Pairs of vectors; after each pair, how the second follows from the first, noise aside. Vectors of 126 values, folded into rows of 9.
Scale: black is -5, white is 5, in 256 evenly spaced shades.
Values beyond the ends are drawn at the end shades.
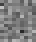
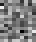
scaled up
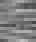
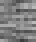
negated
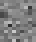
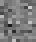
sign-scrambled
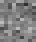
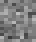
reversed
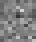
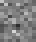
reversed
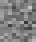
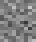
sign-scrambled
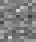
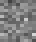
wrapped around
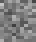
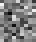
scaled up
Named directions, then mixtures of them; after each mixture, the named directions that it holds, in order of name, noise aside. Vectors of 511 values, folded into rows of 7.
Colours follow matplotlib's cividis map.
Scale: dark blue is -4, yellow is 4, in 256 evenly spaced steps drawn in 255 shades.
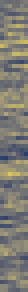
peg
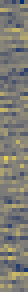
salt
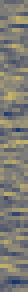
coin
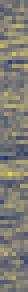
peg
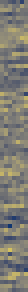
peg, salt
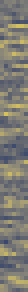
coin, peg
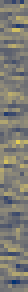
coin, salt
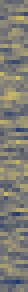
coin, peg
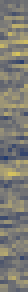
peg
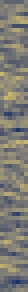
coin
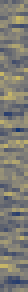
coin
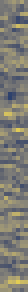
coin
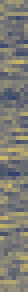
coin, peg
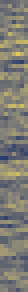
peg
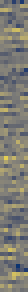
salt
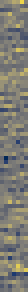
salt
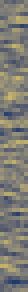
coin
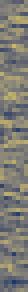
coin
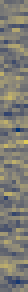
coin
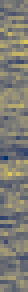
peg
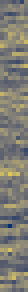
peg, salt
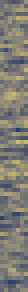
coin, peg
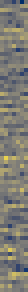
salt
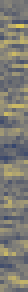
coin, peg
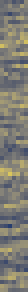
peg, salt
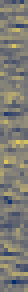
coin, salt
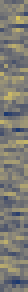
coin
